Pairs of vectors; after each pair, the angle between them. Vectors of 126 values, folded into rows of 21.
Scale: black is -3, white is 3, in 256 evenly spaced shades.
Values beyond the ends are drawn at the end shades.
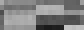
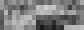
nearly parallel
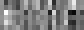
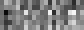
nearly opposite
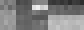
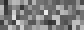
orthogonal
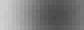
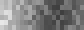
nearly parallel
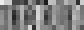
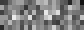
partly opposed
